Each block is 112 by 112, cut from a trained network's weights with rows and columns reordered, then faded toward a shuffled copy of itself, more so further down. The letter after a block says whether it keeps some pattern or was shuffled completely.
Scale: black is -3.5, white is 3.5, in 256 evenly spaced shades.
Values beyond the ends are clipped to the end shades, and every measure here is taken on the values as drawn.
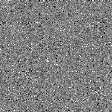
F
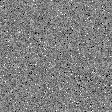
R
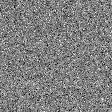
R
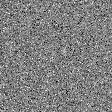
R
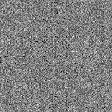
F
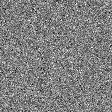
R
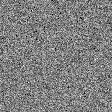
R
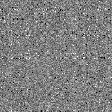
F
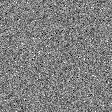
R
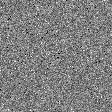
R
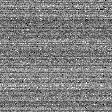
F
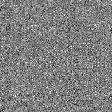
F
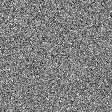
R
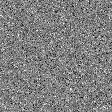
R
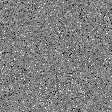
R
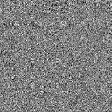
F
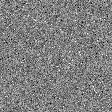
R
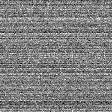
F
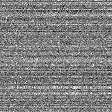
F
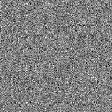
F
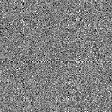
F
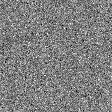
R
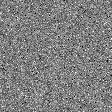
R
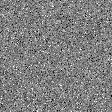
R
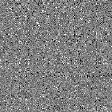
F
